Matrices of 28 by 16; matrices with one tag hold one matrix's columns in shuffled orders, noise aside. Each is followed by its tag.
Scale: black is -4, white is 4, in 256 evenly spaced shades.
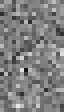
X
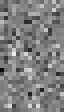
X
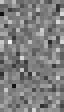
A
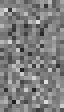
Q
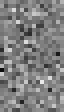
Q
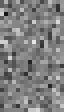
A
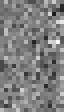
A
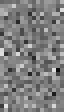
X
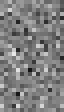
X
